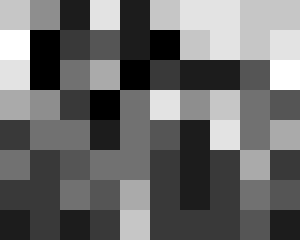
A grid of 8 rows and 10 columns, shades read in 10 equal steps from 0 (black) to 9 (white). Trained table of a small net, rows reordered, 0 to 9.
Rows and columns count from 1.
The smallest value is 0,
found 5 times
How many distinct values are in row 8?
4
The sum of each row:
59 45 34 44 37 30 29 23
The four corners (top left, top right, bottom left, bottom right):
7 7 1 1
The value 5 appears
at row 1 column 2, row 4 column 2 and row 4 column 7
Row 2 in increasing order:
0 0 1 2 3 7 7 8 8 9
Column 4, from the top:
8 3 6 0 1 4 3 2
